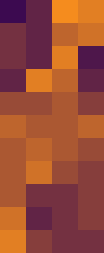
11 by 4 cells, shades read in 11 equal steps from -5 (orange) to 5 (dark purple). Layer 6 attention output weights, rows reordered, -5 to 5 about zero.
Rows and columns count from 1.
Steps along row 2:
up down down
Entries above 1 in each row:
2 2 3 2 0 0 0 0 2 2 2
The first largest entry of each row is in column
1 2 4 1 4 2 4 4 2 2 3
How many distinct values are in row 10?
4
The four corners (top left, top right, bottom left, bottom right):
5 -4 -4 2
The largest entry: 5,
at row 1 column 1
